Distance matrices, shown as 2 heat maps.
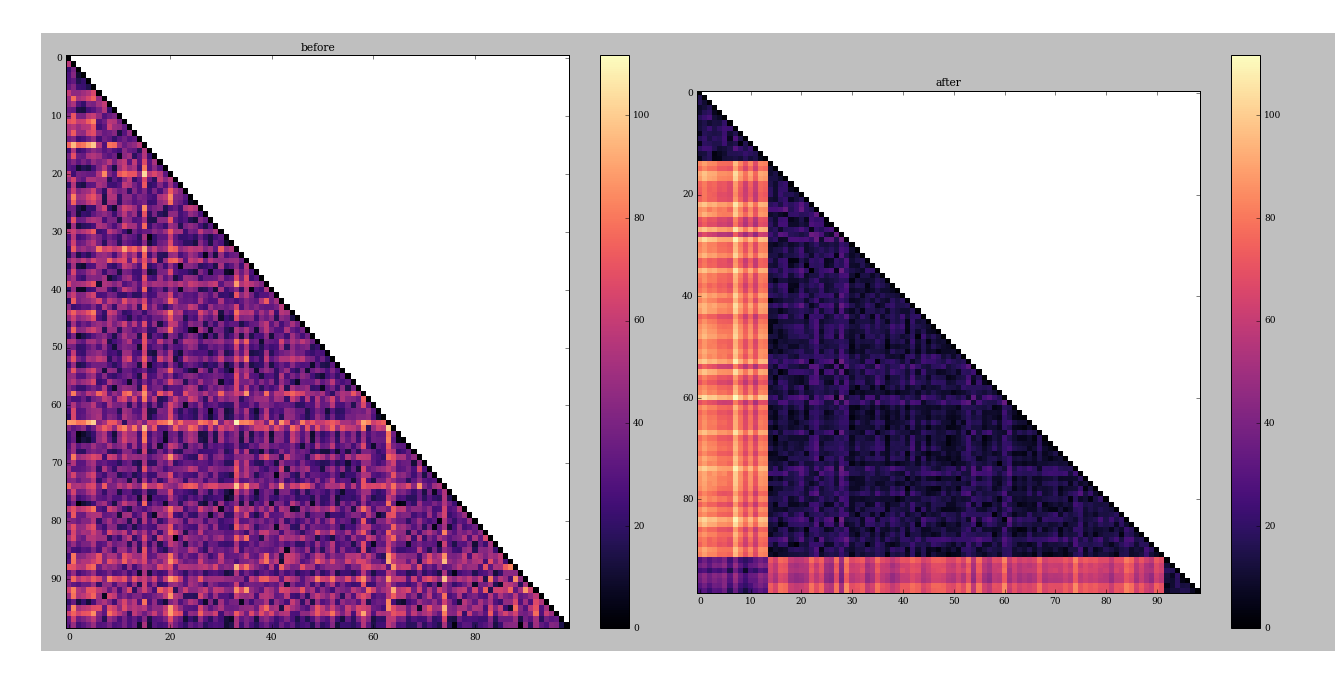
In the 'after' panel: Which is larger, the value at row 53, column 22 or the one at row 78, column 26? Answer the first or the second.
the second
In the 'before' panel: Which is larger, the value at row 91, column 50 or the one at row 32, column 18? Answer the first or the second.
the second
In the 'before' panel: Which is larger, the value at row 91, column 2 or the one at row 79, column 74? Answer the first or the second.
the second
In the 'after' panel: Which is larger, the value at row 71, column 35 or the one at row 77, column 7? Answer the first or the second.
the second
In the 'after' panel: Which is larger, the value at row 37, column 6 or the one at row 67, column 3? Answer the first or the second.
the second
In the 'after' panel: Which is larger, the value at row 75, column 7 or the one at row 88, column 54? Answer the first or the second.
the first
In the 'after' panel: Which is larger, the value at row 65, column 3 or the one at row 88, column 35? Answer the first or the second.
the first
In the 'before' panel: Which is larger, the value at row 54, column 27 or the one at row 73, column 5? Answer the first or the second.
the second
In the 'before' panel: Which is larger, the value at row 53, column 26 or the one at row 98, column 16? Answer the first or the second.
the first
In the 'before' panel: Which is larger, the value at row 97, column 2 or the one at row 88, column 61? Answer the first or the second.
the second
